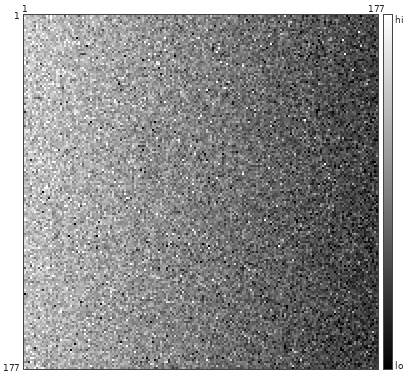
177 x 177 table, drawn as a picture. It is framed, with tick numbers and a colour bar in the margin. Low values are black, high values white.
There are no regular stripes. The field climbs toward the left. No single row or column stands out from its neighbours. The grain is fine, like static.
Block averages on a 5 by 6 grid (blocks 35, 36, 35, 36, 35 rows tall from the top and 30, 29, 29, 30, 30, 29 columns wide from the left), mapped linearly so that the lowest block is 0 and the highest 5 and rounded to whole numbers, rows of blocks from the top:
5 4 3 2 1 0
5 4 3 2 1 0
5 4 3 2 1 0
5 4 3 2 1 0
5 4 3 2 1 0
